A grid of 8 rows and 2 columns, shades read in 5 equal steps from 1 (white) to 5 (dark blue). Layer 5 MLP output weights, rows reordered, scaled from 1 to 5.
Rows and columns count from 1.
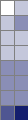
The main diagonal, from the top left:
1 3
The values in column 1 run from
1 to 4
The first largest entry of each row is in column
2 2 1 1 1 1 1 2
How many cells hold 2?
6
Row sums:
3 5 4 4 6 6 6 9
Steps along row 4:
same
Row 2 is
2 3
